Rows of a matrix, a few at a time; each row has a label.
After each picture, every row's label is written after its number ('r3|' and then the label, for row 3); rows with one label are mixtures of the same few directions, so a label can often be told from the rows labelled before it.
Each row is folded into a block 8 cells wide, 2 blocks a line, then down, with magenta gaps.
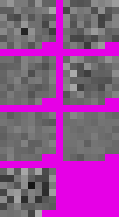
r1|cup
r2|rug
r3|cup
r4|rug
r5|cup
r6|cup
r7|cup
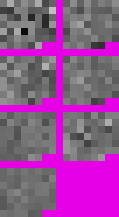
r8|cup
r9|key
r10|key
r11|key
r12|key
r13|key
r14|key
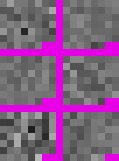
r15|cup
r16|key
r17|cup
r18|rug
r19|cup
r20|key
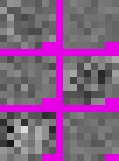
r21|rug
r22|cup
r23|cup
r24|rug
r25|rug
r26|rug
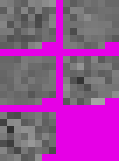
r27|rug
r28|rug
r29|cup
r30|key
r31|rug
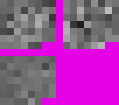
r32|rug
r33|key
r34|key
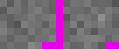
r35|key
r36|rug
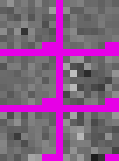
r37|cup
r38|rug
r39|key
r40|rug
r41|key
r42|key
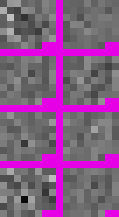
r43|rug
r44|key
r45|cup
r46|cup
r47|cup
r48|cup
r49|cup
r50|cup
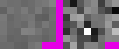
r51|rug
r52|cup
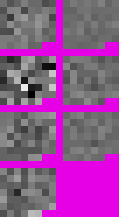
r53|rug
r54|cup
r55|cup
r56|rug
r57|rug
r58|rug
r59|key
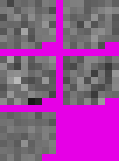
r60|cup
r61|cup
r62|key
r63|cup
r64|cup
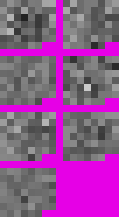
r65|rug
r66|key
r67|cup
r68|cup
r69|key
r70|rug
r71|cup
